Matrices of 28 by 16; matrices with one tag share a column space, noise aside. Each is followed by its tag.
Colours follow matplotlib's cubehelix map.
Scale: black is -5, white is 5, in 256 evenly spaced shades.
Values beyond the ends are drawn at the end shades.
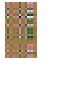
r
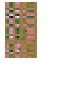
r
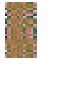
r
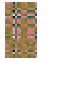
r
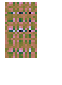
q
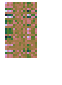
r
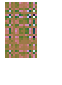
r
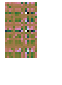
q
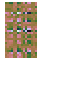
q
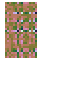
q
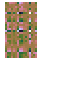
q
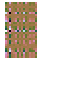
q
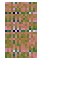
q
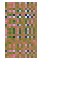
r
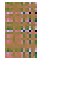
q
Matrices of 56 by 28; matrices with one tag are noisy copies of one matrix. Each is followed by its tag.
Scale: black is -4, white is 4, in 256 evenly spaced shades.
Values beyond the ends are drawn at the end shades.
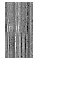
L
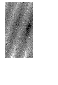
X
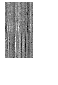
L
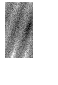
X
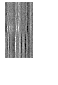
L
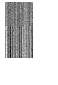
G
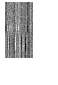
L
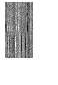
L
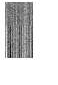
G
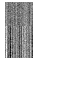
G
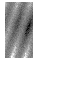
X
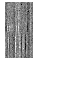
L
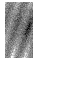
X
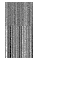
G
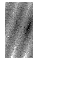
X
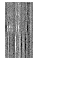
L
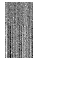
G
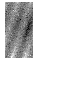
X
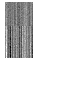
G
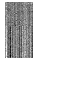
G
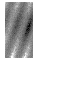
X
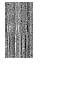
L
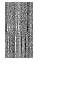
L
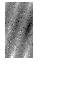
X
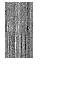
L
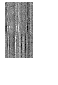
L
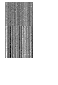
G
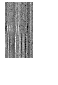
L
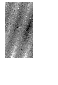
X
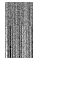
G
